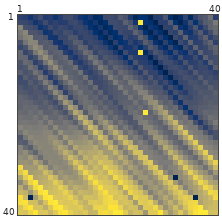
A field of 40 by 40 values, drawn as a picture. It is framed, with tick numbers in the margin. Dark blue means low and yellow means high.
Lone odd cells: 6, 3 higher and 3 lower than their neighbours. Grain: diagonal, down to the right. Ninth with the highest average: bottom middle. Slope: up to the bottom.
